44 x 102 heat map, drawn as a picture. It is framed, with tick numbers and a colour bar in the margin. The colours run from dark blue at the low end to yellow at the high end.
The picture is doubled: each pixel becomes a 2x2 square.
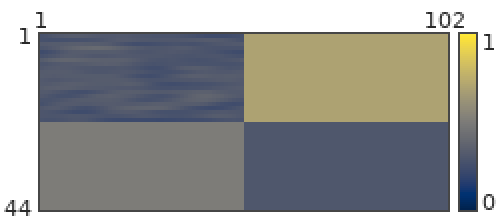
The table splits into 2 rows of 2 panels. Panel 1,1: low, streaked across, faint in contrast. Panel 1,2: high, flat. Panel 2,1: middling, flat. Panel 2,2: low, flat.
